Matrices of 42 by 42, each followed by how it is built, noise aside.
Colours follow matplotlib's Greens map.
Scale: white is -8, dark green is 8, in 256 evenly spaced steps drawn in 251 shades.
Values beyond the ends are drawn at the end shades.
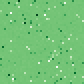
sparse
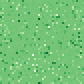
sparse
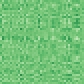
low rank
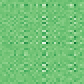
low rank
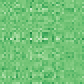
low rank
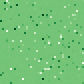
sparse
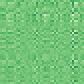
low rank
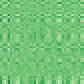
low rank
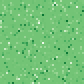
sparse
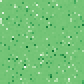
sparse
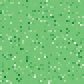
sparse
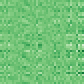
low rank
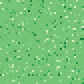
sparse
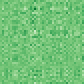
low rank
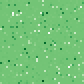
sparse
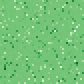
sparse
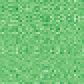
low rank
